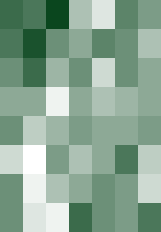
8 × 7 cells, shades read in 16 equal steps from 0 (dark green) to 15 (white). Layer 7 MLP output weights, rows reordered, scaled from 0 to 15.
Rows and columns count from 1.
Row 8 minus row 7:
0 -1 4 -5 0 0 -8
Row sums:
42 40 50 65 56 67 63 53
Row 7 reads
6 14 10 8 6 7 12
